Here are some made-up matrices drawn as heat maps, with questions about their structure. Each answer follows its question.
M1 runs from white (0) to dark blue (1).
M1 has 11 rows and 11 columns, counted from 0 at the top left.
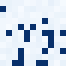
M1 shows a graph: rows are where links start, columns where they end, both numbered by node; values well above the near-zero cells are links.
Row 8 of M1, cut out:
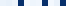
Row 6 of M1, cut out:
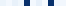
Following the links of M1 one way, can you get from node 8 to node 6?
yes
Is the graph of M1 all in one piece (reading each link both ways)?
yes
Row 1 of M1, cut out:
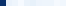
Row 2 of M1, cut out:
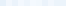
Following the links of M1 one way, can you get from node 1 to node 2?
no
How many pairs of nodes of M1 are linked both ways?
2
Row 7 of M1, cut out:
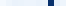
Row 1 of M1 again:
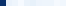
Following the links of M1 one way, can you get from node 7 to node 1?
yes
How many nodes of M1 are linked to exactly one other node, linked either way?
3
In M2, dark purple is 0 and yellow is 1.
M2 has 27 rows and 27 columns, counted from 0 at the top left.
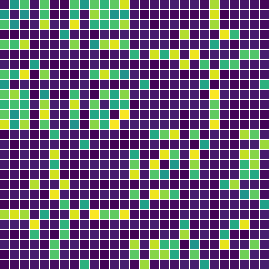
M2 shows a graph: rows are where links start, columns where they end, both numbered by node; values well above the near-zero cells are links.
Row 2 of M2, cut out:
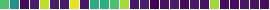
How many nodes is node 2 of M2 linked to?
9
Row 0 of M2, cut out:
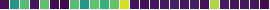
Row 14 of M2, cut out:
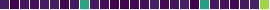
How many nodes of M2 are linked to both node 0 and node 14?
1
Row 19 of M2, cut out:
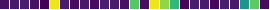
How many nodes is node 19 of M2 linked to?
7
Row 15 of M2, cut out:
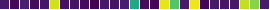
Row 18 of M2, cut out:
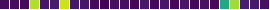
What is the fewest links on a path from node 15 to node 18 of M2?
3
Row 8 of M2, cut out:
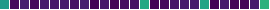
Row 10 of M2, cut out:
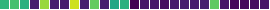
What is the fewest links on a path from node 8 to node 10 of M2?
2
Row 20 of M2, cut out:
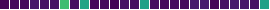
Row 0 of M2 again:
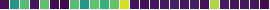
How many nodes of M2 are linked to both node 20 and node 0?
1
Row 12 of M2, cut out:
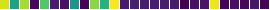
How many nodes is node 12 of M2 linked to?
9
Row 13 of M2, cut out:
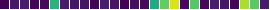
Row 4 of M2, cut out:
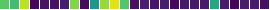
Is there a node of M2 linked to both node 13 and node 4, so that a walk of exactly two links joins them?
no
